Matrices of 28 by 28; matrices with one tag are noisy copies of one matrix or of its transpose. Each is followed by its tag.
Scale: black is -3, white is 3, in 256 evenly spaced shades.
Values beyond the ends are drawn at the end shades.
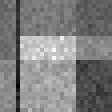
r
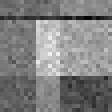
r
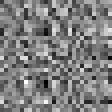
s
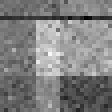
r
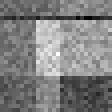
r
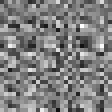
s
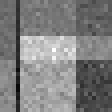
r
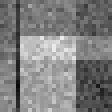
r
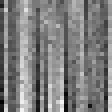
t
